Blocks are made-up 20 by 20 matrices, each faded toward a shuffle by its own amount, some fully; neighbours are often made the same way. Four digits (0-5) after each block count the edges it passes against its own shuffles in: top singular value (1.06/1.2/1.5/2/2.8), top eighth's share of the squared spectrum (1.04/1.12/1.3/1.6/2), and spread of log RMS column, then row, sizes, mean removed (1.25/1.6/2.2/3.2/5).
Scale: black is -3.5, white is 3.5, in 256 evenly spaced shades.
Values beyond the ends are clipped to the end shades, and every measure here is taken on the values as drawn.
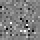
0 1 1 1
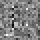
3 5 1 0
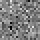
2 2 1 0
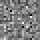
1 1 2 0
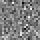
0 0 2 0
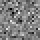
1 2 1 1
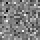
0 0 0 0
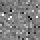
1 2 0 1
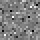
0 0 0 0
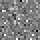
0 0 0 0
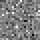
0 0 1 0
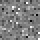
0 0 0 0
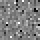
0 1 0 0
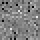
1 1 0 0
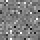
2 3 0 0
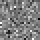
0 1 0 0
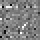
2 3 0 1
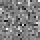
0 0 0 0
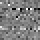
3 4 0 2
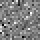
0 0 0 0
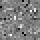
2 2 1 0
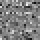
3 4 1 2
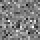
2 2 0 1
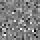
1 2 0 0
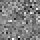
0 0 0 1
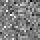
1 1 0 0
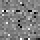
2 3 0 1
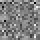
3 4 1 1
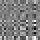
4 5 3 3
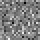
1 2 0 0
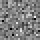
1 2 0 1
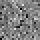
0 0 0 0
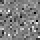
1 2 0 0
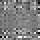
3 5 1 3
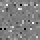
1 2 0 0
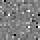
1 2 0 0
